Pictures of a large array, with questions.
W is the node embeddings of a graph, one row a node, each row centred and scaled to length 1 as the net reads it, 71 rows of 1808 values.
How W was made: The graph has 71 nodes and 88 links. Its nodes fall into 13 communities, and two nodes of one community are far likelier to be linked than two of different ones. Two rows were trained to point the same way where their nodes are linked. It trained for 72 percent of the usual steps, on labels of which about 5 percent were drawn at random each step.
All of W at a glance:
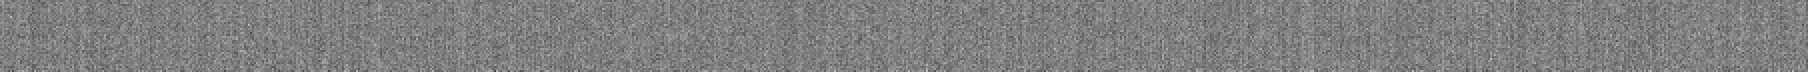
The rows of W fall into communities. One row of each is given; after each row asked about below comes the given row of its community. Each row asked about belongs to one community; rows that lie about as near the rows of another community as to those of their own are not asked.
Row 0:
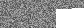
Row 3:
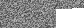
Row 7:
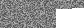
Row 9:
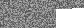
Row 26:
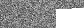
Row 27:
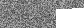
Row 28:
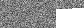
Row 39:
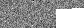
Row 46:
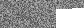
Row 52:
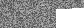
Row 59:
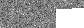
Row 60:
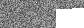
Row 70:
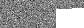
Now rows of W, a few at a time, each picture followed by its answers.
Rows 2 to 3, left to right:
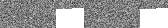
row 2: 27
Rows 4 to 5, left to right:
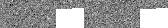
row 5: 60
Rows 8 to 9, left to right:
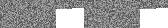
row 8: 39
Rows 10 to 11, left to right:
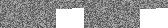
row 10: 7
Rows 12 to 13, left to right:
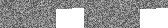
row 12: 52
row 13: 9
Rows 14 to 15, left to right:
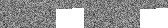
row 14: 28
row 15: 0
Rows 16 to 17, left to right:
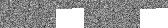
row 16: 60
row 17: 0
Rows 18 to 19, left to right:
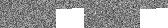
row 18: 39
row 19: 46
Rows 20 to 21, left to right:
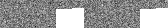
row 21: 52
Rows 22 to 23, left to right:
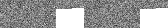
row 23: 0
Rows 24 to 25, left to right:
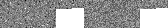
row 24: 59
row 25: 60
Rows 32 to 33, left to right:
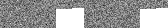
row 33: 7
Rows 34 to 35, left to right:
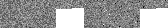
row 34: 7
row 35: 3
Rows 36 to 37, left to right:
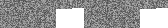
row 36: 70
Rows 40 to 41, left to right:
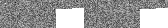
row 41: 52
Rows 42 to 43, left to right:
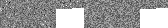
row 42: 7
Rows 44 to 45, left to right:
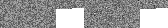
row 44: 9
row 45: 46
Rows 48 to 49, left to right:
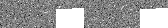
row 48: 3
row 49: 59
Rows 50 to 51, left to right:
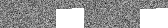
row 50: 46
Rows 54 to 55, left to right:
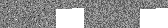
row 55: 59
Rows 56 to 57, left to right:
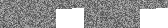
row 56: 9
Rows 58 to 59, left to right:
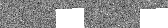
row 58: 39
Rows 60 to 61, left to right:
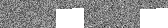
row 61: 39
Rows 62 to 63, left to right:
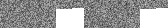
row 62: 60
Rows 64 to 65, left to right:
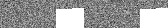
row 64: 70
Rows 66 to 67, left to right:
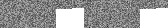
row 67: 9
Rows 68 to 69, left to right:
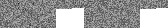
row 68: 26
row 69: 70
